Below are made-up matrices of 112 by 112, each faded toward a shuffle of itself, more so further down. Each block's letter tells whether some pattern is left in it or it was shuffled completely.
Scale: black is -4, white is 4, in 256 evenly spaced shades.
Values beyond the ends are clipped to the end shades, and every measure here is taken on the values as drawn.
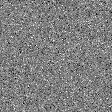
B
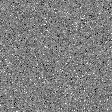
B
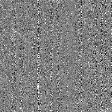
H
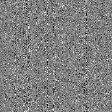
H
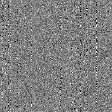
H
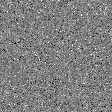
B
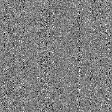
H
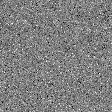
B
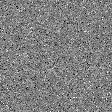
B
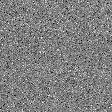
B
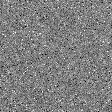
B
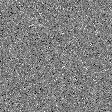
B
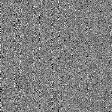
H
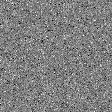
B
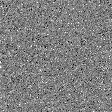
B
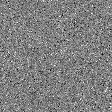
B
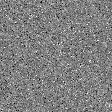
B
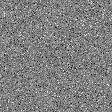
B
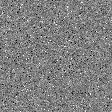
B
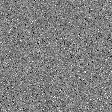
B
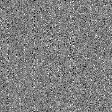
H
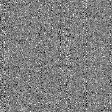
H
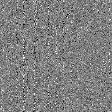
H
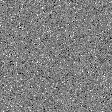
B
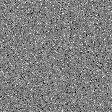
B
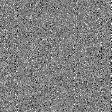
H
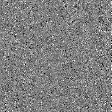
H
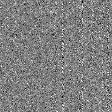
H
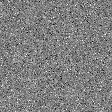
B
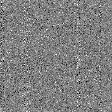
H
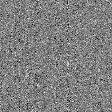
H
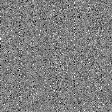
H
